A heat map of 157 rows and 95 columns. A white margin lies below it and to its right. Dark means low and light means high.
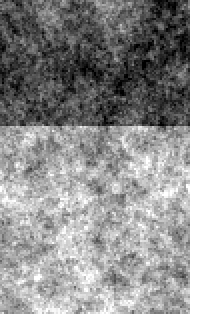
The ninth with the lowest average is the top right. The bottom middle is the ninth with the highest average. The bottom part is higher, past a seam about 40% of the way down.
